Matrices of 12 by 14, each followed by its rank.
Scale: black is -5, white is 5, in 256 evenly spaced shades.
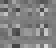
two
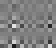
one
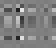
one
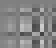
one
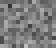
full rank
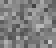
full rank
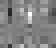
two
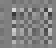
one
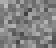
full rank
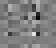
two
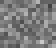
full rank
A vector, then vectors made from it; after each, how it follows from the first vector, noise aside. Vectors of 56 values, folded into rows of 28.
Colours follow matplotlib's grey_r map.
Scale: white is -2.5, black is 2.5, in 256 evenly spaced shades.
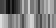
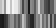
negated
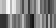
negated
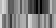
wrapped around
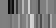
partly zeroed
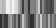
negated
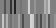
partly zeroed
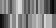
wrapped around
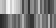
negated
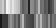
negated
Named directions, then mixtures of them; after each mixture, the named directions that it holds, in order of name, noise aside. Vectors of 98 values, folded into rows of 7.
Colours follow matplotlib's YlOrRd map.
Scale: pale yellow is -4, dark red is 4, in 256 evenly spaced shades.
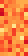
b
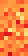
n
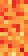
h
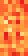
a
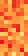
h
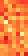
a, h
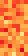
h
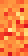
n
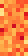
b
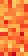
h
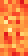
a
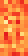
a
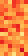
h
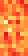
a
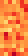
a, h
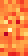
a, n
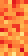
h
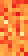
a, h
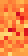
n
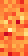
a, n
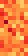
a, b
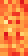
a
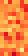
a, h
